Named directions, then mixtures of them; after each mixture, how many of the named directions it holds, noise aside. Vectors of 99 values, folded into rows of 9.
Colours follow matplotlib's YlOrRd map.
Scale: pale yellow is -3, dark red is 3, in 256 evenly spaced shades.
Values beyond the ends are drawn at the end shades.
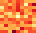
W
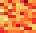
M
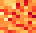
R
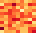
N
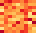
three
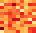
one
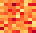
two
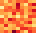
two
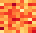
one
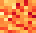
one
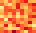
three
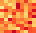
two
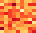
one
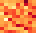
two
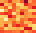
one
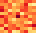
three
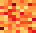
two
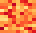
two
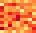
three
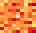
two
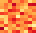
three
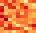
three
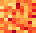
two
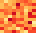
three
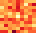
one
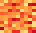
two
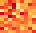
three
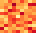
three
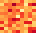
two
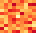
three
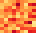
three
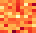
one
